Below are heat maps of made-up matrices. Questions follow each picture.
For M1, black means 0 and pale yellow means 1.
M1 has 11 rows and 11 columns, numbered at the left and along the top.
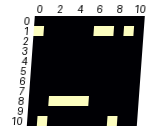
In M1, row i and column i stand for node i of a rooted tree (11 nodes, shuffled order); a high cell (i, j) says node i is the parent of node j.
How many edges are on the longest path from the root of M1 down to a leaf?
2
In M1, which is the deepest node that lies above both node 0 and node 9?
1
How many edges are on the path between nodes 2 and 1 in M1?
3
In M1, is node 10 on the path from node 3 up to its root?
yes
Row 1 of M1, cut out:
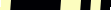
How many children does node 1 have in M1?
4
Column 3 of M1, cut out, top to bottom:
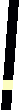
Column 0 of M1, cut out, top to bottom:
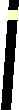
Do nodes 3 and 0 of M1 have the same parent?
no
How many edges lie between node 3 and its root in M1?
2
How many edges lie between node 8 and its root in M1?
1
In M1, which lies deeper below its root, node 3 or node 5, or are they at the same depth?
the same depth
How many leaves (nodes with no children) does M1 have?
8
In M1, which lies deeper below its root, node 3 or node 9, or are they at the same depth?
the same depth
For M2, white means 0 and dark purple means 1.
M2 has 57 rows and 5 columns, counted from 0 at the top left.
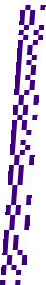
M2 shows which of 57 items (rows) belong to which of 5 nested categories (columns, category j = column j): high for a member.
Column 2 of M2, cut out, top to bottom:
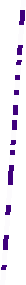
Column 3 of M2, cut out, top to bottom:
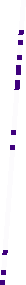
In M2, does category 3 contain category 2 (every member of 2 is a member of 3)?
no
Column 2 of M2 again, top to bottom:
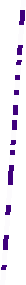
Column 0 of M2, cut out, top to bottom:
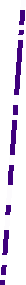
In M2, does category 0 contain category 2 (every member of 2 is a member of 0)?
yes
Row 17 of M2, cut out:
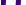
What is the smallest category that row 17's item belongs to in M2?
3
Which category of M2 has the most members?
0
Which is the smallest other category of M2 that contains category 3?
0
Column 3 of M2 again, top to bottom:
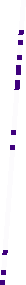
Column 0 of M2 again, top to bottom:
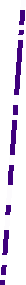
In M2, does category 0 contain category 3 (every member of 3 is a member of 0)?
yes
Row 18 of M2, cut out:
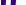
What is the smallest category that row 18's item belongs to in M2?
2
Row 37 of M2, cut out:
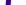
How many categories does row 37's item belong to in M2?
1
